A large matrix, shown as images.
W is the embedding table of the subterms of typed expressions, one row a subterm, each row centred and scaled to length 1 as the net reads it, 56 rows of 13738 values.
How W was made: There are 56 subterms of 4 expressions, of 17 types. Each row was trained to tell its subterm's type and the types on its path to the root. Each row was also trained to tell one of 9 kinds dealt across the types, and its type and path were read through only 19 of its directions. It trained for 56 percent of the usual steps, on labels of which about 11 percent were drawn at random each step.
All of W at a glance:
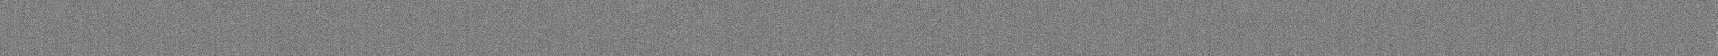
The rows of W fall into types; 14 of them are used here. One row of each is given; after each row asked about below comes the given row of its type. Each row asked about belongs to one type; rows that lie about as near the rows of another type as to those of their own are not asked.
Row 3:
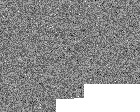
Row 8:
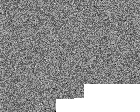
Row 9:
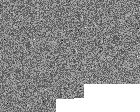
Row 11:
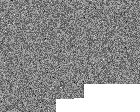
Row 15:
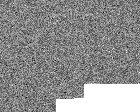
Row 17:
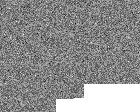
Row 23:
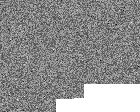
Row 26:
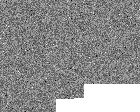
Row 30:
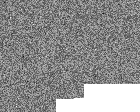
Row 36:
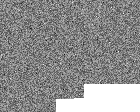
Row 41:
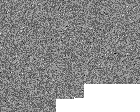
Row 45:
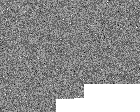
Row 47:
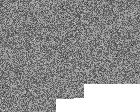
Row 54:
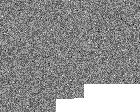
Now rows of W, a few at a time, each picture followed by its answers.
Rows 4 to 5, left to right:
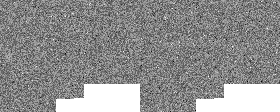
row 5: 3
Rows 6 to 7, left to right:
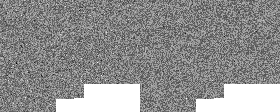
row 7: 47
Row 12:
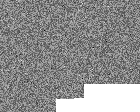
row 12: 11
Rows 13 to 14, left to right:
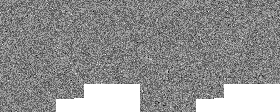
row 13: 26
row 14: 47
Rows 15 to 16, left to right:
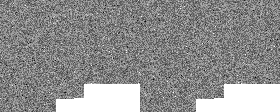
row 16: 26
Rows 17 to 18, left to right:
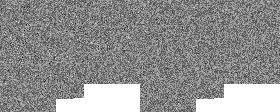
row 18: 26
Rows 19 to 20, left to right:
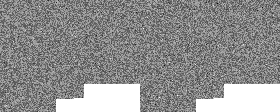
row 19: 36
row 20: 30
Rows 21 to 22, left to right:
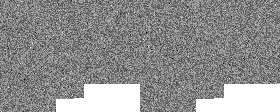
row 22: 30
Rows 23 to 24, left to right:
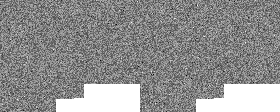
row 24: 36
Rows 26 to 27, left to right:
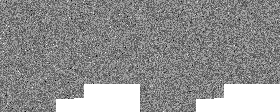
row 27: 15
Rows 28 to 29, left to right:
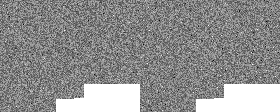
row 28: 41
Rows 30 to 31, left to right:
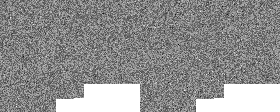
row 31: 47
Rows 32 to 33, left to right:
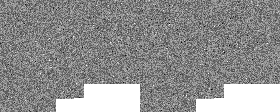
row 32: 41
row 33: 9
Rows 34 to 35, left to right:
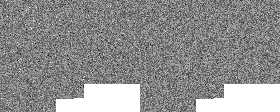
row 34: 15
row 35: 17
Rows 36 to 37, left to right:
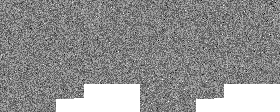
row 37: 8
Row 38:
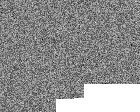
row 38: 41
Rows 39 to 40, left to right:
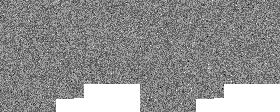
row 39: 36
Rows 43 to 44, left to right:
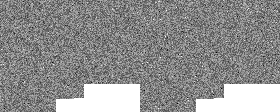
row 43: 11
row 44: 8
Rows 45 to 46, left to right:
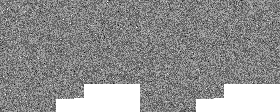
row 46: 54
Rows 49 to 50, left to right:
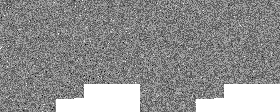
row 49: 8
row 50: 45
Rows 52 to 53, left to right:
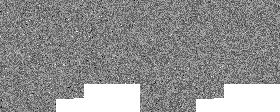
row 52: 23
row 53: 54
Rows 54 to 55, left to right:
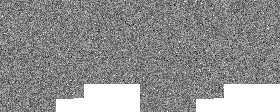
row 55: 9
